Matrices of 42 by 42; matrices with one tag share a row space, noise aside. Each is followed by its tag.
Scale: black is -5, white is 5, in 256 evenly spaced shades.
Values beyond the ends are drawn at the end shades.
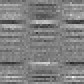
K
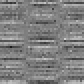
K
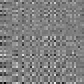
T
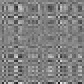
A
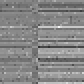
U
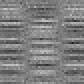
K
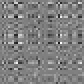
A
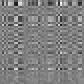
A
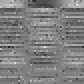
K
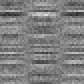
K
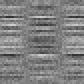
K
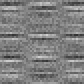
K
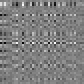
T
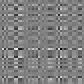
A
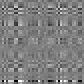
A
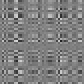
A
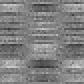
K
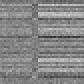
U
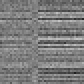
U
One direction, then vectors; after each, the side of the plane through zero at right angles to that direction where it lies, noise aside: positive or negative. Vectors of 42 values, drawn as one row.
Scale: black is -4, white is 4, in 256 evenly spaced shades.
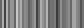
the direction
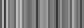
positive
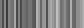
negative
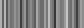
negative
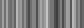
positive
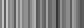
positive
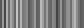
positive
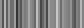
negative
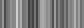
positive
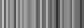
positive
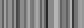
negative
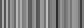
positive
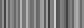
positive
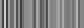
negative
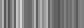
positive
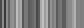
positive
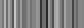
negative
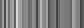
positive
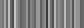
negative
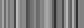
positive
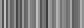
negative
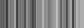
negative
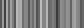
positive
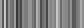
negative
